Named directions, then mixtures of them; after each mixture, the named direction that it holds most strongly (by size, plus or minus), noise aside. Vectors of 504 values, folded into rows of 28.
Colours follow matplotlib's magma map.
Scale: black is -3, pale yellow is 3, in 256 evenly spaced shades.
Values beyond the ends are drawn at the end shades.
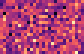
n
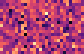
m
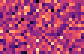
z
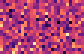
m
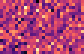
z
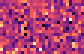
m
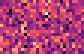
m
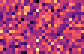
z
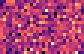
n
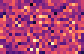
n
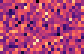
z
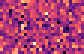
m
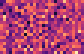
n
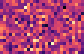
n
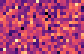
n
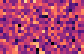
n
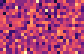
n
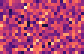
m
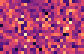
m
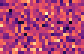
m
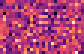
n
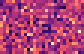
n
